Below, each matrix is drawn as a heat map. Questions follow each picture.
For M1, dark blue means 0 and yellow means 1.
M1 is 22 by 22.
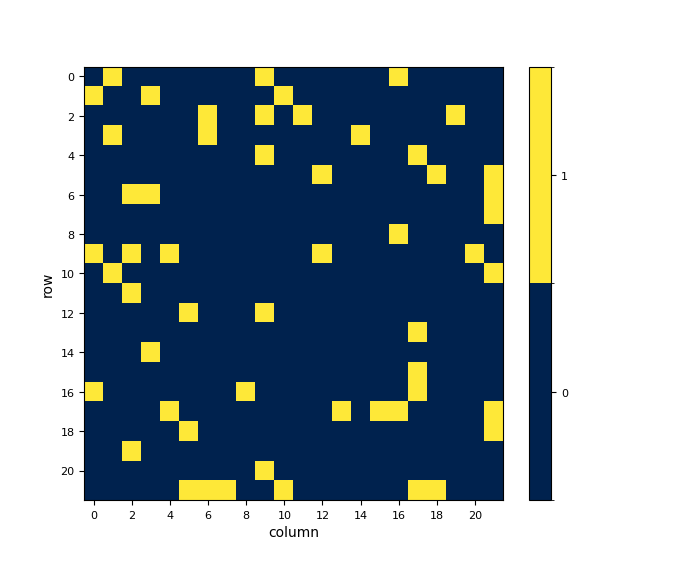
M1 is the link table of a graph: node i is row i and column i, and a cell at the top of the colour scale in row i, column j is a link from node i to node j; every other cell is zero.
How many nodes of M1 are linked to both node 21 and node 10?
0
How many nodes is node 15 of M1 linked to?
1
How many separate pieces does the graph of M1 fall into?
1
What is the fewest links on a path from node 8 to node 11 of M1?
5
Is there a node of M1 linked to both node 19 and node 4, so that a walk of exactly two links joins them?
no
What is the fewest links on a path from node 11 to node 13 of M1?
5
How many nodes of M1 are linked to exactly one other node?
8
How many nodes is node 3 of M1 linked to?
3
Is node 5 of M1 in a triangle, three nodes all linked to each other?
yes
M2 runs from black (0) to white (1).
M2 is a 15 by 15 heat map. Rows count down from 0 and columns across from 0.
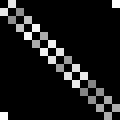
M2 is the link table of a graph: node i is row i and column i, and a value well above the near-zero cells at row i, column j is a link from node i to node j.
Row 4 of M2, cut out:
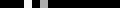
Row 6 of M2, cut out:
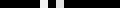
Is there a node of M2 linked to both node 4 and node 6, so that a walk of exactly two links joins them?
yes
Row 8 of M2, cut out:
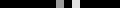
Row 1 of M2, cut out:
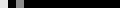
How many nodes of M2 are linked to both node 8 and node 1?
0
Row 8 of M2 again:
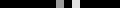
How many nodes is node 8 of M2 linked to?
2
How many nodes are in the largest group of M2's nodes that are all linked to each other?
2
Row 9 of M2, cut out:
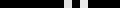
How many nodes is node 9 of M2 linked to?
2
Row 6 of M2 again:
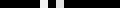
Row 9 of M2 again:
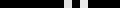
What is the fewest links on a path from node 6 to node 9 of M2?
3
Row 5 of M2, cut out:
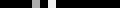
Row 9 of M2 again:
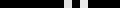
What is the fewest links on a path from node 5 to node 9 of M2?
4
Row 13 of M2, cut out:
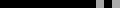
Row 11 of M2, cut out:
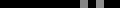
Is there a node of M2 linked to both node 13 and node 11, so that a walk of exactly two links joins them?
yes
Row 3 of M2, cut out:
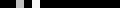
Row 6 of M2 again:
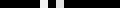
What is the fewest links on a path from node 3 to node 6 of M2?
3
